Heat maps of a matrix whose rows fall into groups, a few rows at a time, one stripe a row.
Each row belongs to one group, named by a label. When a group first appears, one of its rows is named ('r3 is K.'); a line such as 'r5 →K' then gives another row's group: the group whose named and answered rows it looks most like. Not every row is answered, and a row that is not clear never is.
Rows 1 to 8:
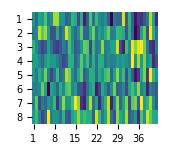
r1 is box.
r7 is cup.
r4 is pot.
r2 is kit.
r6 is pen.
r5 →kit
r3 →pot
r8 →cup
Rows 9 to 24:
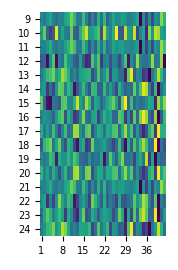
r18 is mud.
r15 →kit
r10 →cup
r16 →mud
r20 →kit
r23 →mud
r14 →mud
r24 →box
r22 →mud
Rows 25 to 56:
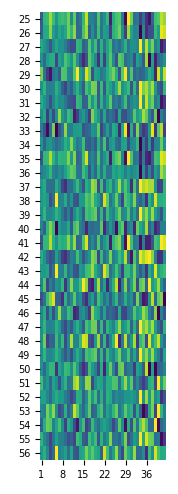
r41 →box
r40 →pen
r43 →cup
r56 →cup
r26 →box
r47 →pot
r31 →pot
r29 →kit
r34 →box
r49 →pot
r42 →pot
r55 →pot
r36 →box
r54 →mud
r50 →pen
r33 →kit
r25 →box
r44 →cup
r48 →cup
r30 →pot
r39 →pot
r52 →pot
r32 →mud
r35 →box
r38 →cup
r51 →kit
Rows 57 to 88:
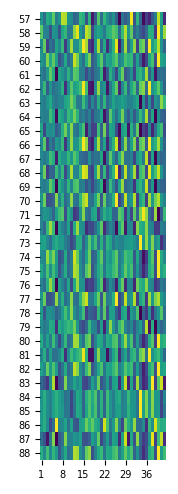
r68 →cup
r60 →kit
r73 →pot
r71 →mud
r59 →cup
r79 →pen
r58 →kit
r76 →pen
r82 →kit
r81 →cup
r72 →pen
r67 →pen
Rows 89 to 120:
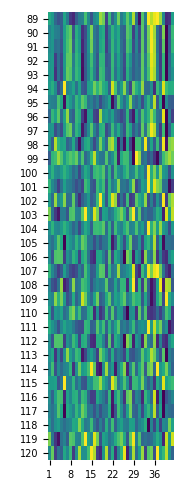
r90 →mud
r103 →kit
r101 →pot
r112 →pen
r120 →cup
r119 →kit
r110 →box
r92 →mud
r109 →kit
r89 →pot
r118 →box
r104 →pot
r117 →pen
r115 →cup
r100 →pot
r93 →mud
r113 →mud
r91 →mud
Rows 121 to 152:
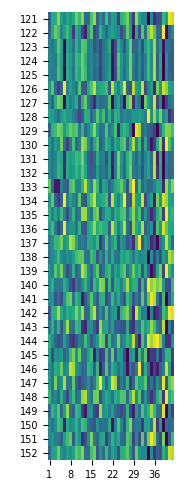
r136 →cup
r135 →kit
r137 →box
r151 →mud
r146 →box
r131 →pen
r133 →kit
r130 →kit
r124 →pen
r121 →box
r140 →pot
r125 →pen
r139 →kit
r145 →box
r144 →pot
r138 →box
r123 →pen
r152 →box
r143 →mud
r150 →pen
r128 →pot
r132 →pen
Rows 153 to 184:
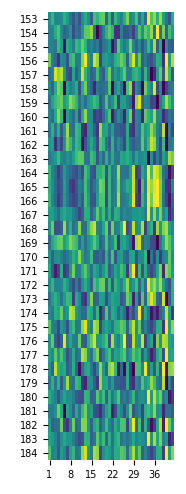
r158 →pen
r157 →kit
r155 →pen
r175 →kit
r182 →kit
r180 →pot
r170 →box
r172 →pot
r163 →box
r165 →pot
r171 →kit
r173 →mud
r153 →pot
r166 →pot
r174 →box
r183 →pot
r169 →box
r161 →mud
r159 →box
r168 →cup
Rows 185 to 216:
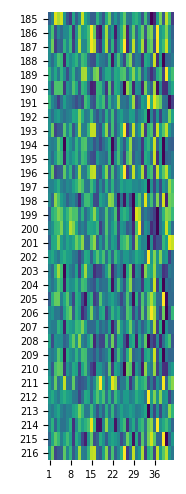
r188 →pen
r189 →kit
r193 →cup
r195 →pen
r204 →pen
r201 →box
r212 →pot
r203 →pen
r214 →cup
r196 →cup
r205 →mud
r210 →pen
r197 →box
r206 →mud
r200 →box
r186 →cup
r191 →pot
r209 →pen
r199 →box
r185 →kit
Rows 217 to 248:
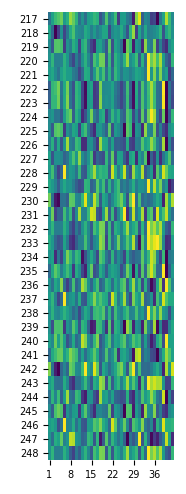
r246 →cup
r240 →kit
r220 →pot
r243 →pot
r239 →pen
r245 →pen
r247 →box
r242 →kit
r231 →cup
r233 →pot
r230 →kit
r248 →pot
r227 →box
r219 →pen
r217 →box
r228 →cup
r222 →mud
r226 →mud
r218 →kit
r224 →mud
